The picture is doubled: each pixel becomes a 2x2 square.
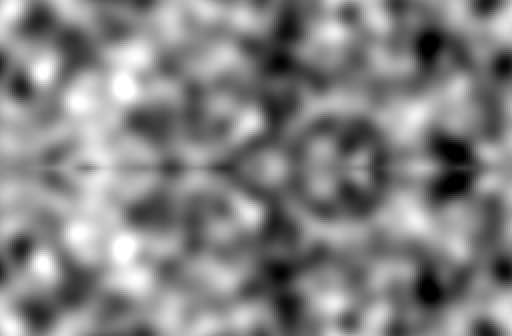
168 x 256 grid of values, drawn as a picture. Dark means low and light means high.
Mirror symmetry: top to bottom. Lone odd cells: none. Grain: smooth.
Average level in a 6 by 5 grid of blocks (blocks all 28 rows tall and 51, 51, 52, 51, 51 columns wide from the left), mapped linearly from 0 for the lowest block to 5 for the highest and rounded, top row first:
2 4 1 3 1
4 5 0 2 1
5 2 1 1 1
5 2 1 1 1
4 5 0 2 1
2 4 1 3 1
